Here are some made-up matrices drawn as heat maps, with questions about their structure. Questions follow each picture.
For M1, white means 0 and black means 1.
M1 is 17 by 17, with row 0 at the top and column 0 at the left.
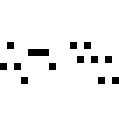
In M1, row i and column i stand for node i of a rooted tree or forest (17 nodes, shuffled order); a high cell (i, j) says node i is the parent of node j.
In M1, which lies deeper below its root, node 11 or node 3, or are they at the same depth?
node 3
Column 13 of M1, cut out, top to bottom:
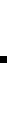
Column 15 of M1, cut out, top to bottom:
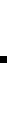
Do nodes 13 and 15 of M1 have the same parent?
yes
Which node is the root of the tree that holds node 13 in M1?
8
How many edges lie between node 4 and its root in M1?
2
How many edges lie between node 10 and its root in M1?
3
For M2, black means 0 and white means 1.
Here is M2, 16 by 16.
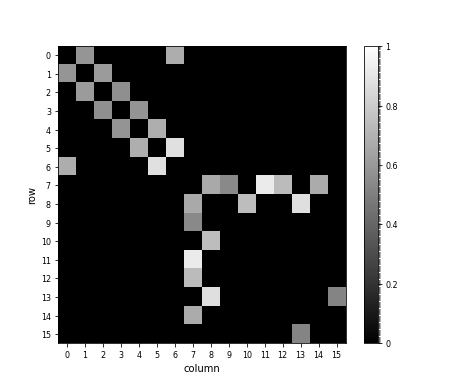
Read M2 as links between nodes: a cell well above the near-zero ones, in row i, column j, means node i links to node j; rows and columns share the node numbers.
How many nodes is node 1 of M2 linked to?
2
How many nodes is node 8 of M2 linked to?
3
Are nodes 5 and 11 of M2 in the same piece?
no
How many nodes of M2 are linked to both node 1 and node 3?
1
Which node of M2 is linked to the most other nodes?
node 7
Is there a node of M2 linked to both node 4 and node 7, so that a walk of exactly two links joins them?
no
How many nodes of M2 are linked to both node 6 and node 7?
0
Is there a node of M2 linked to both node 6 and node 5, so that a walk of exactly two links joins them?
no
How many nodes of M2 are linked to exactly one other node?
6
